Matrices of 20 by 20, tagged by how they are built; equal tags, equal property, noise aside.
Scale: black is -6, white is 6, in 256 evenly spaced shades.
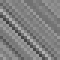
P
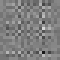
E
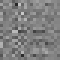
E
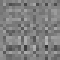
E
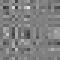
E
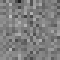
E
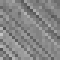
P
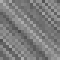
P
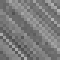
P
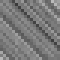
P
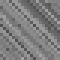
P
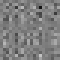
E
